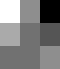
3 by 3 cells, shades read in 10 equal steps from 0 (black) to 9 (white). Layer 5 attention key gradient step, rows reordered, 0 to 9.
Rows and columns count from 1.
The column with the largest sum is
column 1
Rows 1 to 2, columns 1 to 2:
9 5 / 6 4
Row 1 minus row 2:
3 1 -3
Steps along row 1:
down down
